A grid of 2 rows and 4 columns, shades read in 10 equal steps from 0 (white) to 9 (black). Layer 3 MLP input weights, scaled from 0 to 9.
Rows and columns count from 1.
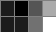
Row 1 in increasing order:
3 6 8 9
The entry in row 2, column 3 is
5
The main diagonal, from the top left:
8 8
